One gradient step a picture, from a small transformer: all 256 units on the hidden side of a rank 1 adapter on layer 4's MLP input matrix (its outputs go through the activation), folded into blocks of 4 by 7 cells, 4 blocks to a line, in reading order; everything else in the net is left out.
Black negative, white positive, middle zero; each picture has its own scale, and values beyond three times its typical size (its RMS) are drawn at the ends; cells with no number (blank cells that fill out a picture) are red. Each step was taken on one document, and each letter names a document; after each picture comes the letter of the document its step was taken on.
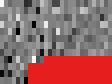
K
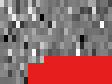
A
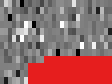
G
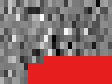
G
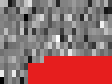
G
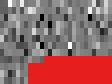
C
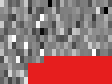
A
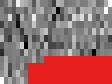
G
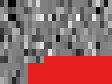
C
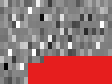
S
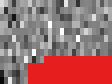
S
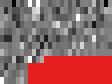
C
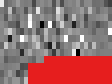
K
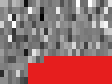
A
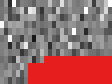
C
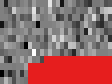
A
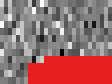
K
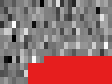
K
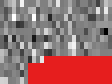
C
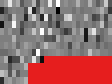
S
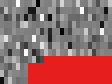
S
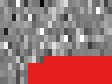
S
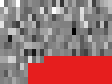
K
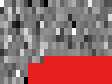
K
